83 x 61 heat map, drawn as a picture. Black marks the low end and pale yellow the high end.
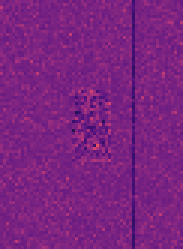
Mirror symmetry: none. Odd patch: rougher, in the centre. Roughest part: centre. Stripes: none. Odd lines: column 45.
